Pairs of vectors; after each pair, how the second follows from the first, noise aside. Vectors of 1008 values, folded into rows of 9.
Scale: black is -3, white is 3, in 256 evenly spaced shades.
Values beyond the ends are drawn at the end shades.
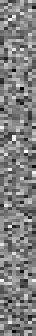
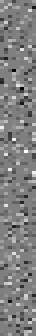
partly zeroed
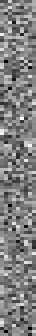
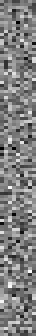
wrapped around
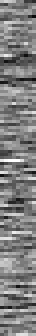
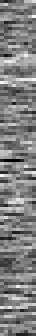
negated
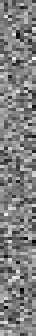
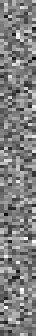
negated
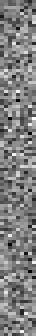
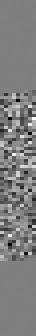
partly zeroed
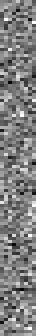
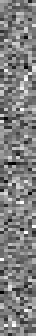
wrapped around
